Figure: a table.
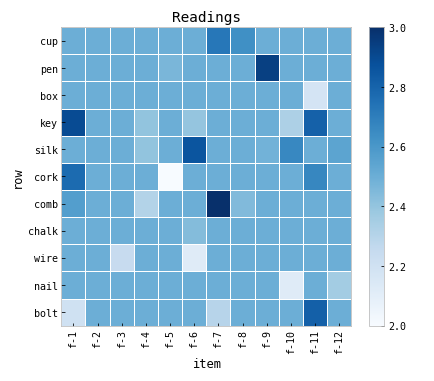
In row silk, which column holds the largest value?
f-6
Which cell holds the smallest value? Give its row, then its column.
cork, f-5
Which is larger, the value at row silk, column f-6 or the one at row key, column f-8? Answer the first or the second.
the first
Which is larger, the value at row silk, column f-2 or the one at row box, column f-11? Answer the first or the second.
the first
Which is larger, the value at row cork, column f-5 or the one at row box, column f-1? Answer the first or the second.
the second
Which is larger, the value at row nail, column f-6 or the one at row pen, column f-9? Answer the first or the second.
the second
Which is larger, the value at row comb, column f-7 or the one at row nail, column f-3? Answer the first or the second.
the first
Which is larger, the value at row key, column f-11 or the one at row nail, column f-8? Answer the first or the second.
the first
